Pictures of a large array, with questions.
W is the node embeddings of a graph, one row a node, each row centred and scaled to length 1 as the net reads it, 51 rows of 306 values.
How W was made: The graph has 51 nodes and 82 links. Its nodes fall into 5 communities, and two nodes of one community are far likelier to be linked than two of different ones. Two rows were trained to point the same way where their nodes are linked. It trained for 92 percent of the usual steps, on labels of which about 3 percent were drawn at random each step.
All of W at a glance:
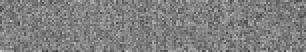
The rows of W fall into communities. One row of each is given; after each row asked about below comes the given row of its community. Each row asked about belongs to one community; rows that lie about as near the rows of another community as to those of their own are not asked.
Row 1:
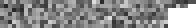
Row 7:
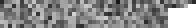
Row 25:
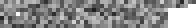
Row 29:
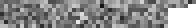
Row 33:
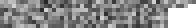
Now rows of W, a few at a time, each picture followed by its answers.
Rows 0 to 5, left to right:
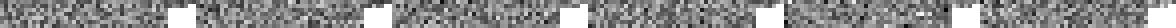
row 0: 1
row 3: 1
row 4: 7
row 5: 33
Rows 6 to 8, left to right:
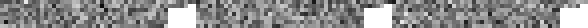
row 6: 29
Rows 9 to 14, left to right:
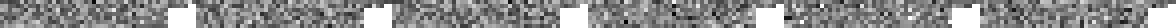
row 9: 1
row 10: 1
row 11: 1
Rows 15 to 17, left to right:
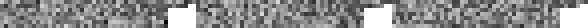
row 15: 7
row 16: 7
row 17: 29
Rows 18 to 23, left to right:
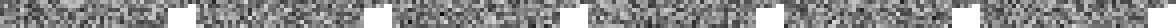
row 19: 33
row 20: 25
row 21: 29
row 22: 1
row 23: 25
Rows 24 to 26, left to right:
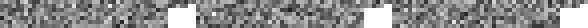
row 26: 1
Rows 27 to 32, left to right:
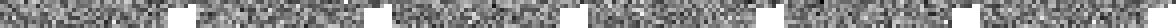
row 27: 29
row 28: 29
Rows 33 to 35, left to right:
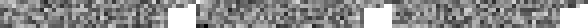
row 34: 33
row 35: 29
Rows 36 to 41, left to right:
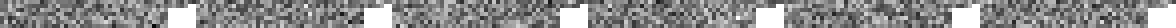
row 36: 25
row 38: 7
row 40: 25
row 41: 25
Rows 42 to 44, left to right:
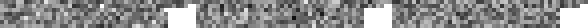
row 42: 29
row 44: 1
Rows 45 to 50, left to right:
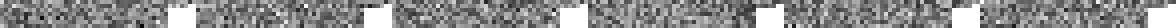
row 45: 25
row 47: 25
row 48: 7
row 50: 25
